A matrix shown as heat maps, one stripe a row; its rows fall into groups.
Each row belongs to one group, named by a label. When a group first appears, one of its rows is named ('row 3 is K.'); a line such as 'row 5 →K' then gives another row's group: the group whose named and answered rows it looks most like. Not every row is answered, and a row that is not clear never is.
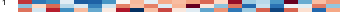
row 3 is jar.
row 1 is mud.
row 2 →mud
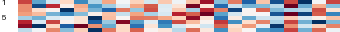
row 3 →jar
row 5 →mud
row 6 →jar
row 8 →mud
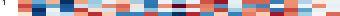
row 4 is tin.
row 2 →mud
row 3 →jar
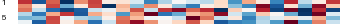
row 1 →jar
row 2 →jar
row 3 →mud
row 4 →tin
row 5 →mud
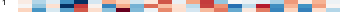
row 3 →jar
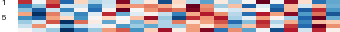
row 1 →jar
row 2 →mud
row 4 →tin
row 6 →jar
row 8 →mud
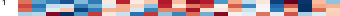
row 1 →mud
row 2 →mud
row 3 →mud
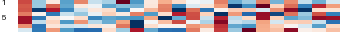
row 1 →jar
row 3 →tin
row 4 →mud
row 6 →jar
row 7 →jar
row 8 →tin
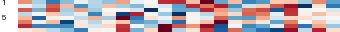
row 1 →mud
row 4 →tin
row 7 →mud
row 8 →mud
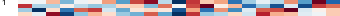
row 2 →mud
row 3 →tin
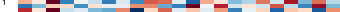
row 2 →tin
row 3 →jar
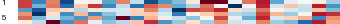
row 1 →jar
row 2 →jar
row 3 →tin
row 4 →tin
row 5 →jar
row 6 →tin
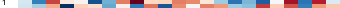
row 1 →mud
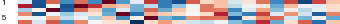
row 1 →tin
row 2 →jar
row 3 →jar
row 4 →jar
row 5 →tin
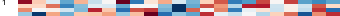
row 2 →tin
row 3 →tin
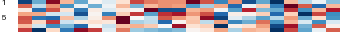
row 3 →tin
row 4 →mud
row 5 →mud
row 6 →jar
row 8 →jar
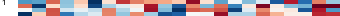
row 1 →mud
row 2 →tin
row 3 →tin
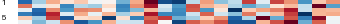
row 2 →tin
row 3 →tin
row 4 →tin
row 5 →jar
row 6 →tin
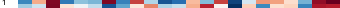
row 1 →tin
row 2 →tin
